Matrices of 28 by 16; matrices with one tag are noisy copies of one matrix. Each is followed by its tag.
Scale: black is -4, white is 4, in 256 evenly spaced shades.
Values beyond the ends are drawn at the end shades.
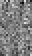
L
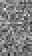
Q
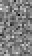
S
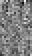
L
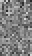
L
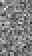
Q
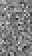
Q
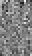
L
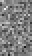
Q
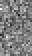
S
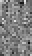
L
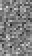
S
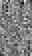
L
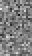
S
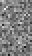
Q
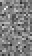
Q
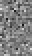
S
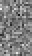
S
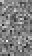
Q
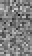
S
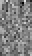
L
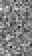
S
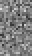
S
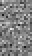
Q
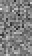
S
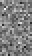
Q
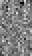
L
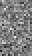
Q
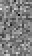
S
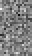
S
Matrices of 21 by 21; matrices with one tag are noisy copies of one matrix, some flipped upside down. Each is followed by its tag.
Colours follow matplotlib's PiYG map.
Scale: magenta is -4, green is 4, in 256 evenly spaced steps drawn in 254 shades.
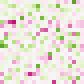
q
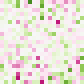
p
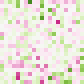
p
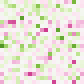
q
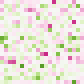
q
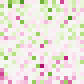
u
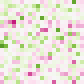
q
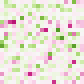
q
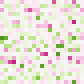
q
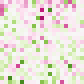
u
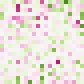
p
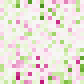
p
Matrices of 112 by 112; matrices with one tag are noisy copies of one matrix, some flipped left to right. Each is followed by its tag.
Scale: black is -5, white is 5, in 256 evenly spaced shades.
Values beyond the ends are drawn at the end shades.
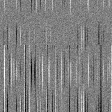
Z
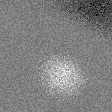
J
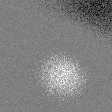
J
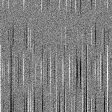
Z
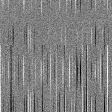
Z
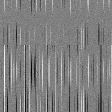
Z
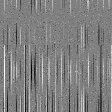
Z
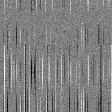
Z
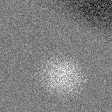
J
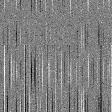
Z
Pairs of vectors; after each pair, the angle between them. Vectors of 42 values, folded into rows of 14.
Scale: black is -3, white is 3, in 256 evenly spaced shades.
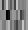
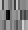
nearly parallel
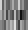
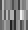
nearly opposite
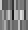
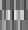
nearly parallel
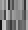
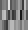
partly opposed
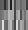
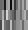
partly aligned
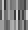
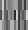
nearly parallel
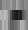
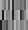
orthogonal
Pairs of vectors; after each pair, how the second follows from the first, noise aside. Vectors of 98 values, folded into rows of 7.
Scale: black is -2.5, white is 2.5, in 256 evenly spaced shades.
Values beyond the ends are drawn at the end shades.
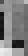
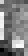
negated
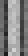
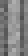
shrunk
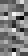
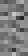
shrunk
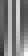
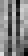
negated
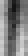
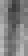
shrunk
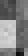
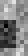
negated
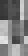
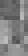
shrunk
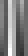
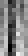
negated
